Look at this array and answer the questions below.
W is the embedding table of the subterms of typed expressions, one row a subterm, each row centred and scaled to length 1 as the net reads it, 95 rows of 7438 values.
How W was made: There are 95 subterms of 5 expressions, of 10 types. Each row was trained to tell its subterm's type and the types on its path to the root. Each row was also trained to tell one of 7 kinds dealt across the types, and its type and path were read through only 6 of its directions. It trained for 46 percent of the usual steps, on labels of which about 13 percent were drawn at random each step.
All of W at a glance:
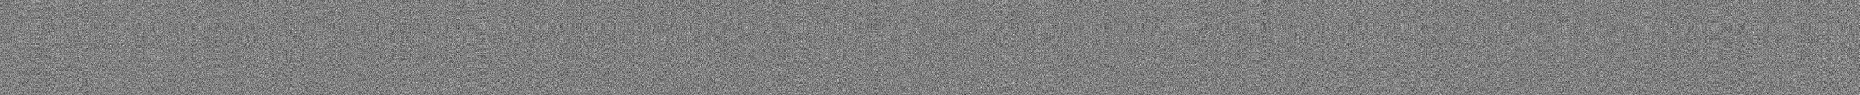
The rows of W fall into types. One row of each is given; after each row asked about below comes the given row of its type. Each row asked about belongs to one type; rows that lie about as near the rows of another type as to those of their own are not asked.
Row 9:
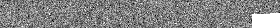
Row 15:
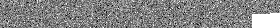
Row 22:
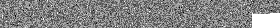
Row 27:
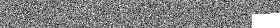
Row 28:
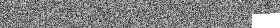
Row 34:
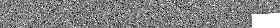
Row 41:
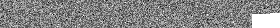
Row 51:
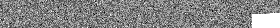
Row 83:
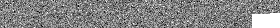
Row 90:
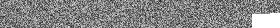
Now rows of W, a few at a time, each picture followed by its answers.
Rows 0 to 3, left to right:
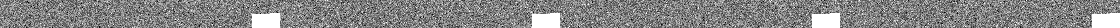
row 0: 27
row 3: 34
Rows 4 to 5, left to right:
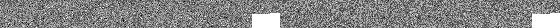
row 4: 9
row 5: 90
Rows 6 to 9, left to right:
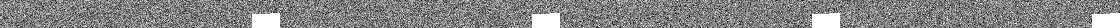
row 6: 22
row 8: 83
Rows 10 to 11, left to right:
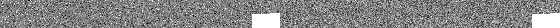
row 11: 41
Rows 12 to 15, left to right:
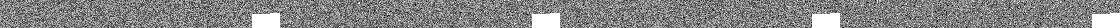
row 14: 90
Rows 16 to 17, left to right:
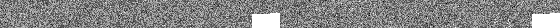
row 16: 9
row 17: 83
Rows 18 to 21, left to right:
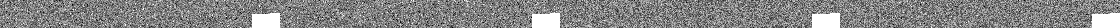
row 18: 34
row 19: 27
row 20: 83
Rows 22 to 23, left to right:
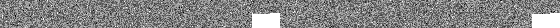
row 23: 27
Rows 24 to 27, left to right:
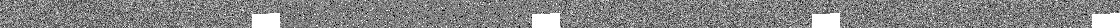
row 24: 15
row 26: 27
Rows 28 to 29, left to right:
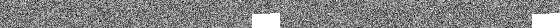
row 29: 15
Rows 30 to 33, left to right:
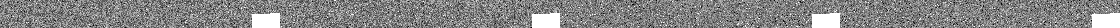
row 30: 41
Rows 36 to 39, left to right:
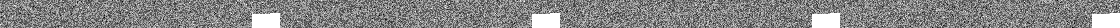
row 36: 28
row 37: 28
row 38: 9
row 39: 9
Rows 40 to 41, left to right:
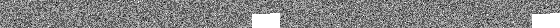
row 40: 28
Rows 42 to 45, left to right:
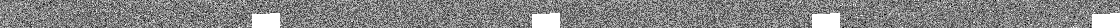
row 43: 41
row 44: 41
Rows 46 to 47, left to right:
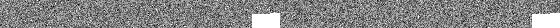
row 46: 27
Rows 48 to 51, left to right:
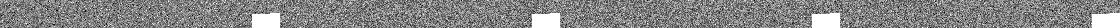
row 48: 83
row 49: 34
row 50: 15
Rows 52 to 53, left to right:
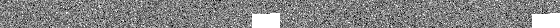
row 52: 90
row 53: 34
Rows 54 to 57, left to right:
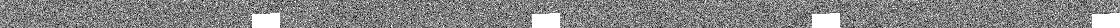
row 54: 27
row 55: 34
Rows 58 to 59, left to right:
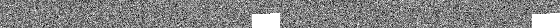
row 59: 15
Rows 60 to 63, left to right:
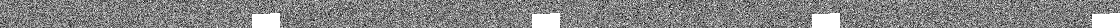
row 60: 41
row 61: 41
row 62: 9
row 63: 83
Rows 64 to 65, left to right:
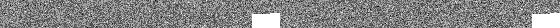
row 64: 27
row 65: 27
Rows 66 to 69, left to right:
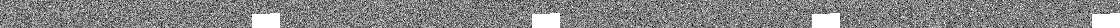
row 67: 90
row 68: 34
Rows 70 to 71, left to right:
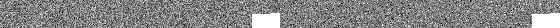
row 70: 90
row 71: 34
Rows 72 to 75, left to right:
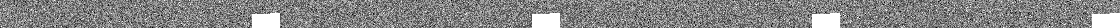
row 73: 83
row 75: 15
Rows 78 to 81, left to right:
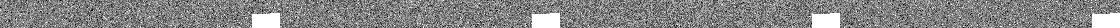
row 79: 15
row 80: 15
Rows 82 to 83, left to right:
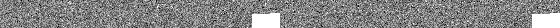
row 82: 83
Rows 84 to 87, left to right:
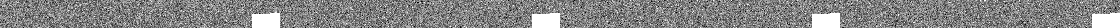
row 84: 15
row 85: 34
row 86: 9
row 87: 90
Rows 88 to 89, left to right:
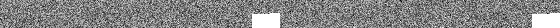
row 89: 22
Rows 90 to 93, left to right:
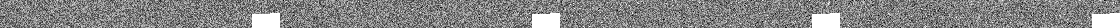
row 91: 83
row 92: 41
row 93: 15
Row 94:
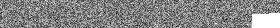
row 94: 83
